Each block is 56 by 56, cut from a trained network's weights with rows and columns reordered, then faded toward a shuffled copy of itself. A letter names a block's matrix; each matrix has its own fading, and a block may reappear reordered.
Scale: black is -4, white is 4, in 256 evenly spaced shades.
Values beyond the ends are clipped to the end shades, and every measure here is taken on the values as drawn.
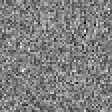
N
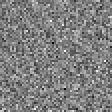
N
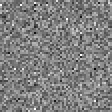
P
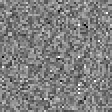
P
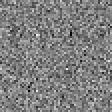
N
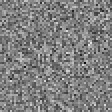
N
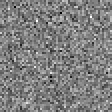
N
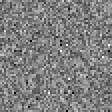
P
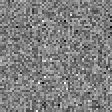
P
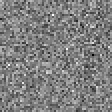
N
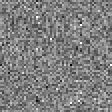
P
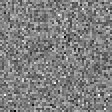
N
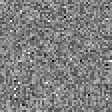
P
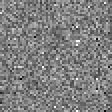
P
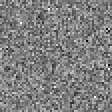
N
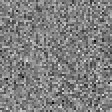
N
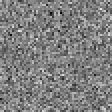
N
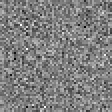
N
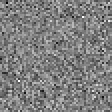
N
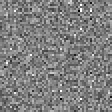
P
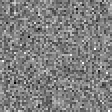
N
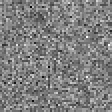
N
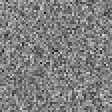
N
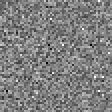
P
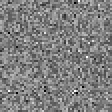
P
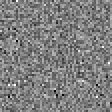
P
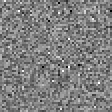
P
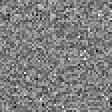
P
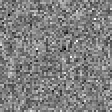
N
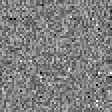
P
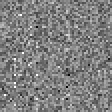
P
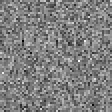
N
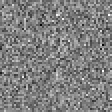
N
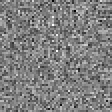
N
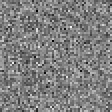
N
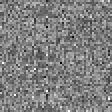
P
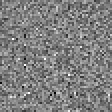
P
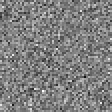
N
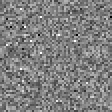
P
